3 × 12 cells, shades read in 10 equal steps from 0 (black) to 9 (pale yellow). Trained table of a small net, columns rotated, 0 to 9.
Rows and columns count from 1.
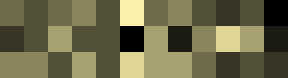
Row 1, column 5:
3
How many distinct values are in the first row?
6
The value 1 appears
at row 2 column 8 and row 2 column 12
